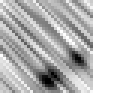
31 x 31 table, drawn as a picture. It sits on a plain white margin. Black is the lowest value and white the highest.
Dips: two. Ninth with the lowest average: bottom middle. Grain: diagonal, down to the right.
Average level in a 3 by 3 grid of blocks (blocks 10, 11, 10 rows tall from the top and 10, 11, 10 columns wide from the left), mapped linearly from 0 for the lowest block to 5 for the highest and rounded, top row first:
4 4 4
3 4 3
5 0 4
